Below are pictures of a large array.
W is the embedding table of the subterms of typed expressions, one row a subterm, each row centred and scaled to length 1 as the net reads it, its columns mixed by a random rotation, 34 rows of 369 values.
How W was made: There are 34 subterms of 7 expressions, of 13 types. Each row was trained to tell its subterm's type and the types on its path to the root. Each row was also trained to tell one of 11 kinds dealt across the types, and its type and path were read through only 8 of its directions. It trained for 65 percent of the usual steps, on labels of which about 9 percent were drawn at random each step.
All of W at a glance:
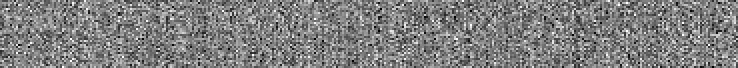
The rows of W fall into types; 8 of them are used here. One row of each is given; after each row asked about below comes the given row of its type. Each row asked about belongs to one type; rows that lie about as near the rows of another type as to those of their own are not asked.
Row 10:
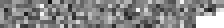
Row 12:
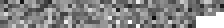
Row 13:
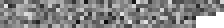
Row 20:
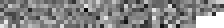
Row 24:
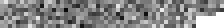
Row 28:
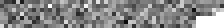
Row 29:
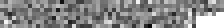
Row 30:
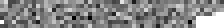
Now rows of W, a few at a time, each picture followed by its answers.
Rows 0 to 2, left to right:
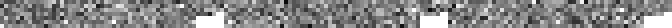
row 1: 20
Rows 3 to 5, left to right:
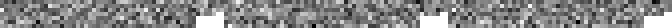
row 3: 28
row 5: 24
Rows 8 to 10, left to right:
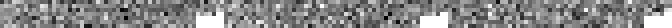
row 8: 29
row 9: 29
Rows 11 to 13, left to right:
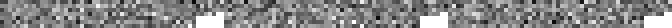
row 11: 29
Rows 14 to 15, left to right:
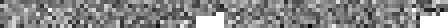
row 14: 12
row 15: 20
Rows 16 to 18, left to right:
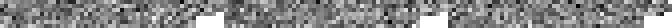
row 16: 24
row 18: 12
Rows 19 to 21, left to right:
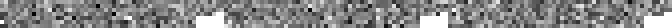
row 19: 30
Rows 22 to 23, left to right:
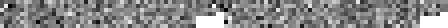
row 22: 13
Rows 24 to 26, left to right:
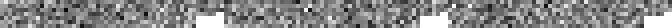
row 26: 13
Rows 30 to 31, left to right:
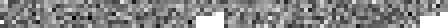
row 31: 29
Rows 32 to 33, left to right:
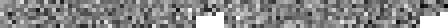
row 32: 20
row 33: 12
